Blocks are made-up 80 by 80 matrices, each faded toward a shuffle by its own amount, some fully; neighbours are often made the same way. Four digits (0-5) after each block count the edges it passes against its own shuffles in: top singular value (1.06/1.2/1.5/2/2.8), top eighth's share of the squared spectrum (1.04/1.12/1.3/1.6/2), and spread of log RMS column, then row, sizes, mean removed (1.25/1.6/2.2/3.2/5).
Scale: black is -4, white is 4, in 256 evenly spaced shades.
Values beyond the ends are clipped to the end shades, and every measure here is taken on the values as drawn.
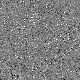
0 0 0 0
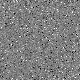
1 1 0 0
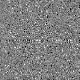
4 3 1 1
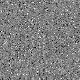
3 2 1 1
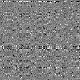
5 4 2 3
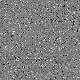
2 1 0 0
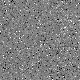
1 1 0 0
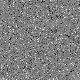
0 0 0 0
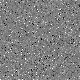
0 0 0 0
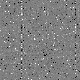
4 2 1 0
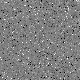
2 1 0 0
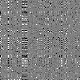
5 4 3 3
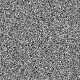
0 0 0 0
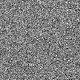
2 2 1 1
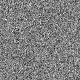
1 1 0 0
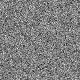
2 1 0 0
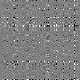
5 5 3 3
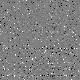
3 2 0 1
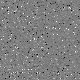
2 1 0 0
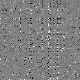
4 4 3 2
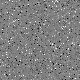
0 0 0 0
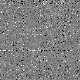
2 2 2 2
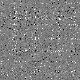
2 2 2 2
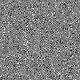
3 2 1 0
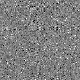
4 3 1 1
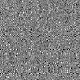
4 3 2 2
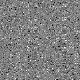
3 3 1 1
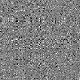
4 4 2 2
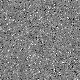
1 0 0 0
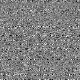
1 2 0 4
